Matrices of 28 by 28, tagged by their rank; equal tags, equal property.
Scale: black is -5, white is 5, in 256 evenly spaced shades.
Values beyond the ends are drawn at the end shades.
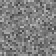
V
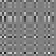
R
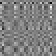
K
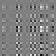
R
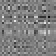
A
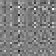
A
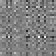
A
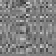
A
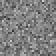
V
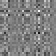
K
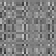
K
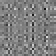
A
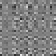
K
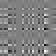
R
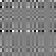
R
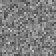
V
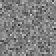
V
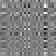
K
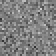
V
